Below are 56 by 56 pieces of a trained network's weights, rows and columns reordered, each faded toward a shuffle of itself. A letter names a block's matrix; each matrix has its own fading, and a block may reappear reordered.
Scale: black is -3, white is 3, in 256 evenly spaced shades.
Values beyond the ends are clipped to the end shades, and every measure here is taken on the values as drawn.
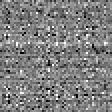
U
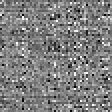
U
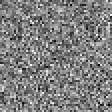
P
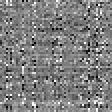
U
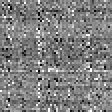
U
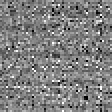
U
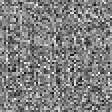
P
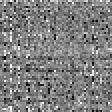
U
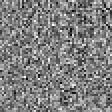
P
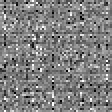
U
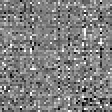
U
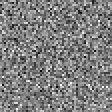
P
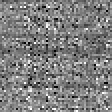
U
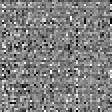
U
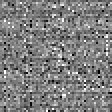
U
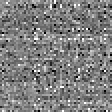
U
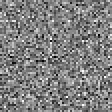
P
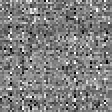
U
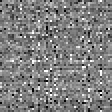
U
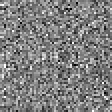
P
